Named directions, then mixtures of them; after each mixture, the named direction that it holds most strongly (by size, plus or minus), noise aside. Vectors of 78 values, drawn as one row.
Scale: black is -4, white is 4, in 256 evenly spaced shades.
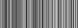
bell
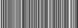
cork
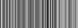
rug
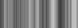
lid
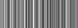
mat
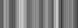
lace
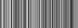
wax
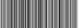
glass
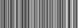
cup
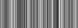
lace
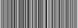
glass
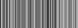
rug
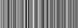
mat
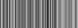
rug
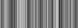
lace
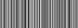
cup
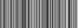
cup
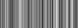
lace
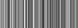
mat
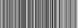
rug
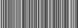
cork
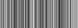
glass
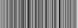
glass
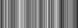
lace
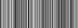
wax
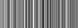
mat
